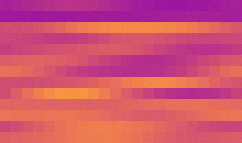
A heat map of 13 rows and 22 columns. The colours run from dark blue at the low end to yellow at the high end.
The bottom middle is the calmest part. The field climbs toward the bottom. The grain runs across in streaks.
